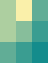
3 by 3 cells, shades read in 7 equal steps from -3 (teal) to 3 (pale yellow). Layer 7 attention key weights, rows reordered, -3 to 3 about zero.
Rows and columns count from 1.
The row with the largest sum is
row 1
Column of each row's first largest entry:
2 1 1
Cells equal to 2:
0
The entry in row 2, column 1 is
1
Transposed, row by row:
1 1 -1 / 3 0 -2 / -1 -2 -3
